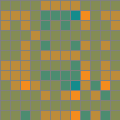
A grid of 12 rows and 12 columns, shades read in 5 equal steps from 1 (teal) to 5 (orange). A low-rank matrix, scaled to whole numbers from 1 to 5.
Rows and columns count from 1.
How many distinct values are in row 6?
2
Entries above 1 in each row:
12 11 12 12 12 12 12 12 11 12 12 12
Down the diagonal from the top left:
3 4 4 4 2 4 3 2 4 4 3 3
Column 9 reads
3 5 4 3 4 3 4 5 4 3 3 2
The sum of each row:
40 38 38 37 37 41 40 39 39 40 36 39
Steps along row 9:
up up down down same down down up down up down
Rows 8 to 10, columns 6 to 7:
2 2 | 3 2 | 3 4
